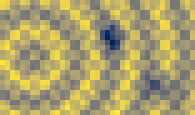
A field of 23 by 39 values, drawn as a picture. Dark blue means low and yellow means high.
Rings: centred on the middle left. Dips: two. Average level on the scale: 70%.
